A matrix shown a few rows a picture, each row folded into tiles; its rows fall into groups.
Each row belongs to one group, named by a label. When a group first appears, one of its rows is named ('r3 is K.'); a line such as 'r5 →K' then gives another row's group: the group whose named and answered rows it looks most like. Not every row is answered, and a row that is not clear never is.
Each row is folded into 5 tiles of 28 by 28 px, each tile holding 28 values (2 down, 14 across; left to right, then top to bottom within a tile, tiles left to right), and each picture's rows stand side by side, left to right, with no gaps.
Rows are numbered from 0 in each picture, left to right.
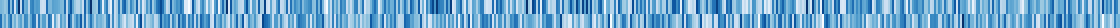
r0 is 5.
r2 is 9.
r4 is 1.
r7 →5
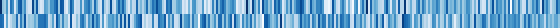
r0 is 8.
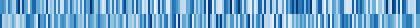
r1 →5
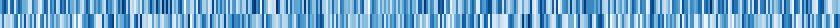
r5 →8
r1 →1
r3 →8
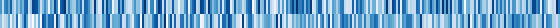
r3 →1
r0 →8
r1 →8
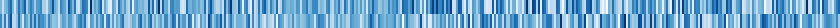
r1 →5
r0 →5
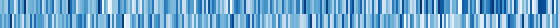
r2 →1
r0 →5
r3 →8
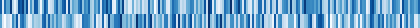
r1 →5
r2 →1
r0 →8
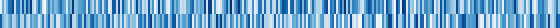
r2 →8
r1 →5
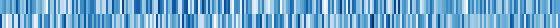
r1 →8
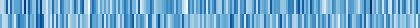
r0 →9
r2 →5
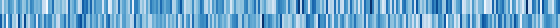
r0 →5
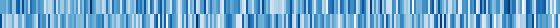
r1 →8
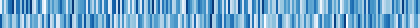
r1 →5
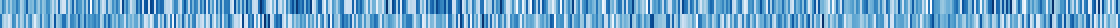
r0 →1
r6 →1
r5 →5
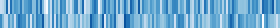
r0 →9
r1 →1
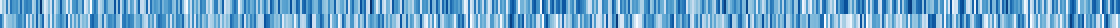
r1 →9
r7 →1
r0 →9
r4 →8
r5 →1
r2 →1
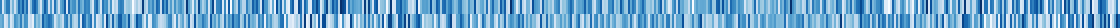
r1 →1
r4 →5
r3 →1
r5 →1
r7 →8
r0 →8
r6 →9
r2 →8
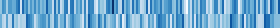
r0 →1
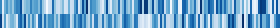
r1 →8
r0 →9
